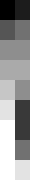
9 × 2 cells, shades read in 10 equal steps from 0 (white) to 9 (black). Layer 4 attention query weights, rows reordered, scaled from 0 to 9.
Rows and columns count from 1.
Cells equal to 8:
1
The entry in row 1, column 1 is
9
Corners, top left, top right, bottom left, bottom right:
9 8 0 1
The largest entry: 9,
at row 1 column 1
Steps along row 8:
up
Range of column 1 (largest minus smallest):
9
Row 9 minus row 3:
-4 -3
